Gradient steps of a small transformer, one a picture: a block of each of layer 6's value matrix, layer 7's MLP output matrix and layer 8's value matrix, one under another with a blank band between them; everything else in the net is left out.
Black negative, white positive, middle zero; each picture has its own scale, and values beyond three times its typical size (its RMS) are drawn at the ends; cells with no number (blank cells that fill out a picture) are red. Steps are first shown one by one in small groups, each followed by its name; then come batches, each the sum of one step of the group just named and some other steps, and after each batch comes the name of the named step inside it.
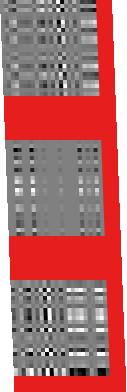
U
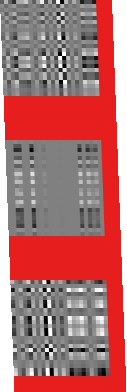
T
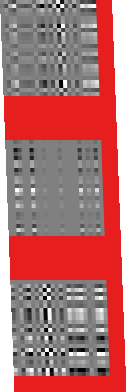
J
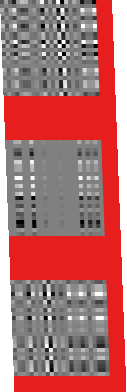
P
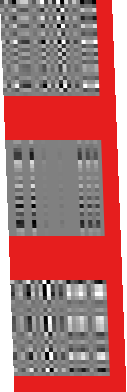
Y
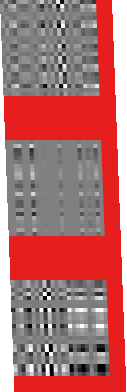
Y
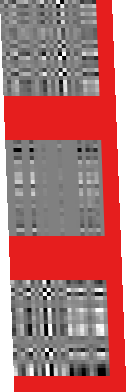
T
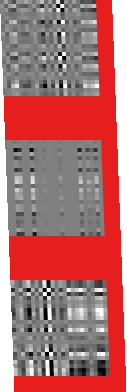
U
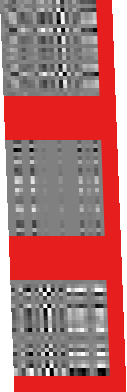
U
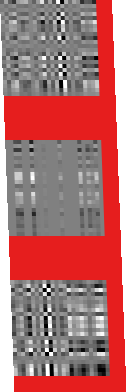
T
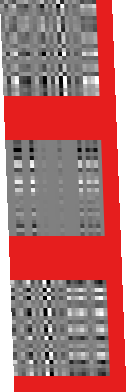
Y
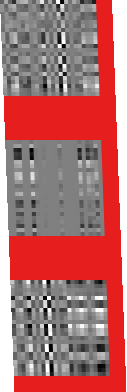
Y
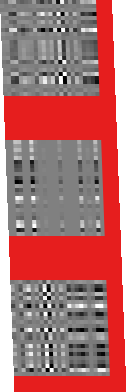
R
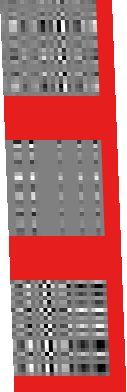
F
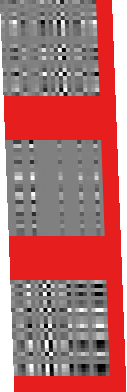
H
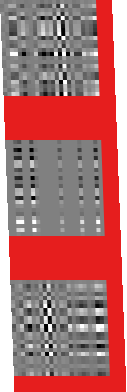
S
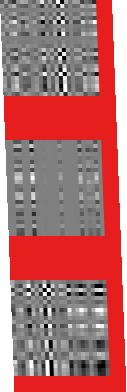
H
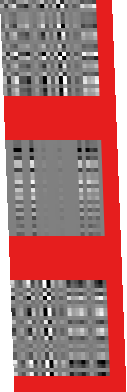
R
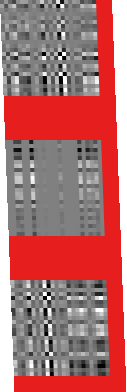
H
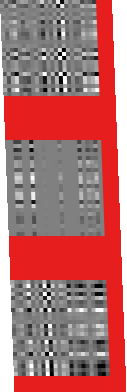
H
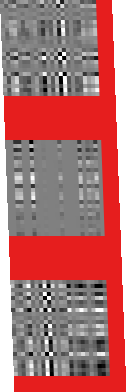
F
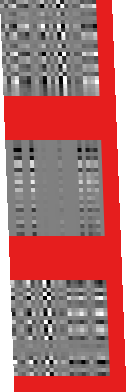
S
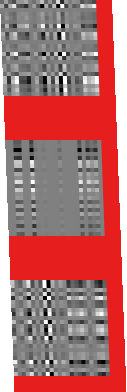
S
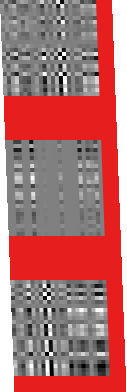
H
